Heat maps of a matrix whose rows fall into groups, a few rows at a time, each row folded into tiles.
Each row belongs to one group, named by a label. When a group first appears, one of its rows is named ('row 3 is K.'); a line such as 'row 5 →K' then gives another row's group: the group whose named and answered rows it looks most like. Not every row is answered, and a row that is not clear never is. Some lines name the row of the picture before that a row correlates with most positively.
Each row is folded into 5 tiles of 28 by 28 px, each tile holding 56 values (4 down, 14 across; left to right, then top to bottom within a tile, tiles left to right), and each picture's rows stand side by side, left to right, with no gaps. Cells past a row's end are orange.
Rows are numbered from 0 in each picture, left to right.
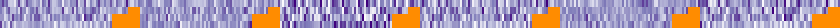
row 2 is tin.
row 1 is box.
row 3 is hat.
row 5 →hat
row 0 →hat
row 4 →box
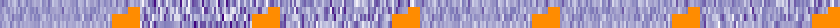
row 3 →hat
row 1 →tin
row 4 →hat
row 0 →hat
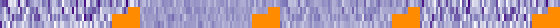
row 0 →hat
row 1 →box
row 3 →hat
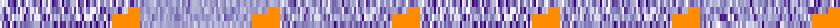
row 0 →tin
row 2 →tin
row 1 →hat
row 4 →tin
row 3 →tin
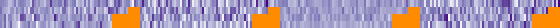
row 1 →hat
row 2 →hat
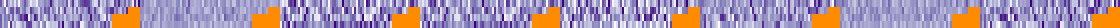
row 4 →hat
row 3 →tin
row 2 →tin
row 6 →hat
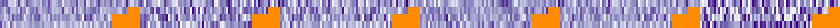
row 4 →hat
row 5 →tin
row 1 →box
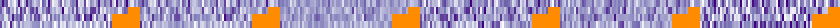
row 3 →box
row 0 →hat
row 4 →box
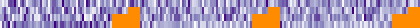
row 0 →tin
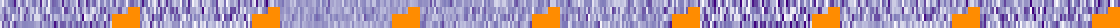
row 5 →tin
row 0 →tin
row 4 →box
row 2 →hat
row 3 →box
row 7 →box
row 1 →hat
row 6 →hat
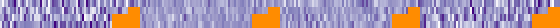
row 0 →tin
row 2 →box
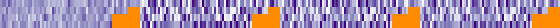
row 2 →tin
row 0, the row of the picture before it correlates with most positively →1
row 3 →tin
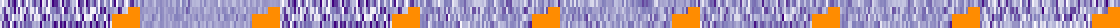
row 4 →box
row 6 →box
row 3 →box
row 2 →tin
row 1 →hat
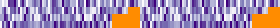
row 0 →tin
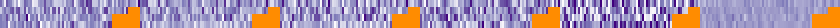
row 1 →hat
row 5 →box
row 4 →tin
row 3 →box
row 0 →box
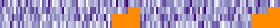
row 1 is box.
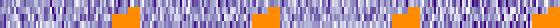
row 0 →box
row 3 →tin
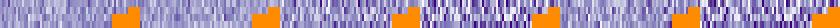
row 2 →tin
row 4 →box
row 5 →tin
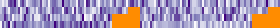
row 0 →tin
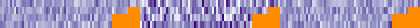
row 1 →tin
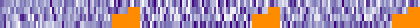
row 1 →tin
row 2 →tin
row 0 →box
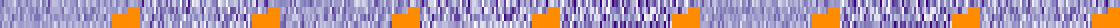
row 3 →hat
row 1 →hat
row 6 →tin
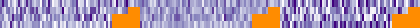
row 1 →hat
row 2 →tin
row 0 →hat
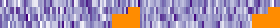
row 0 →box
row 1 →box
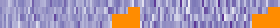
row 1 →tin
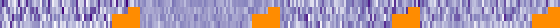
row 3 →hat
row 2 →box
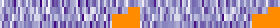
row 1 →tin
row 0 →tin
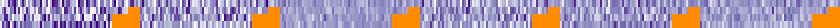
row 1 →hat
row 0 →tin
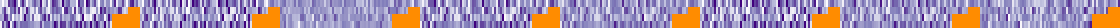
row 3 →tin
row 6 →tin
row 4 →tin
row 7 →box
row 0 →tin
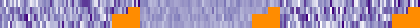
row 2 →box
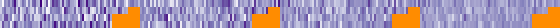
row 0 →tin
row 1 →box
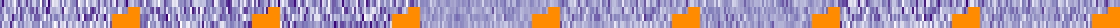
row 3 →hat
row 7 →hat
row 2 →tin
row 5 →box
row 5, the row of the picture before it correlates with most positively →1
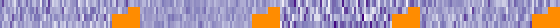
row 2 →tin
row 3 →box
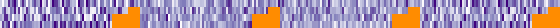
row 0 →tin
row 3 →tin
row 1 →box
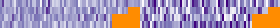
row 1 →tin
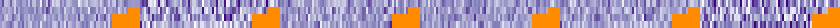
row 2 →box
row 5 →tin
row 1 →hat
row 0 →hat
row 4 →hat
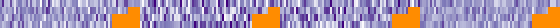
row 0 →hat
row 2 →box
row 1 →tin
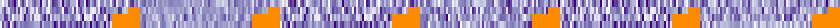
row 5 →hat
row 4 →tin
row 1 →box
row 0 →tin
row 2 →tin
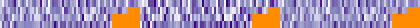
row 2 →tin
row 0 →tin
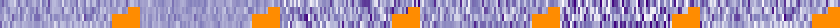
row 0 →hat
